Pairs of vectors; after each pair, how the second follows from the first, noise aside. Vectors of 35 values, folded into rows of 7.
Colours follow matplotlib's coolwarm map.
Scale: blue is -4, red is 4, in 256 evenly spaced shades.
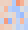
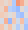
copied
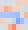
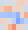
copied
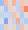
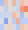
copied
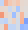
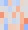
sign-scrambled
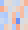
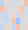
shrunk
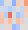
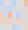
shrunk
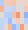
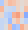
copied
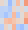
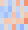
copied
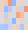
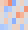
copied
